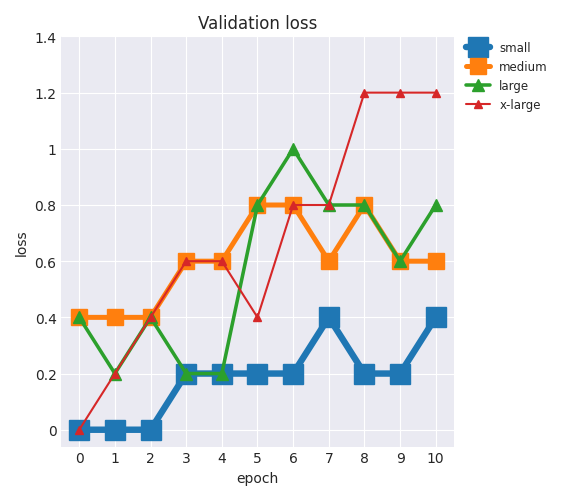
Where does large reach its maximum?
6
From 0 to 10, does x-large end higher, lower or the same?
higher
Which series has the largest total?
x-large
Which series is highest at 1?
medium
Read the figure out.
Title: Validation loss
x-axis: epoch, ticks 0 1 2 3 4 5 6 7 8 9 10
y-axis: loss, ticks 0 0.2 0.4 0.6 0.8 1 1.2 1.4
Legend: small, medium, large, x-large
Values:
small: 0 0 0 0.2 0.2 0.2 0.2 0.4 0.2 0.2 0.4
medium: 0.4 0.4 0.4 0.6 0.6 0.8 0.8 0.6 0.8 0.6 0.6
large: 0.4 0.2 0.4 0.2 0.2 0.8 1 0.8 0.8 0.6 0.8
x-large: 0 0.2 0.4 0.6 0.6 0.4 0.8 0.8 1.2 1.2 1.2
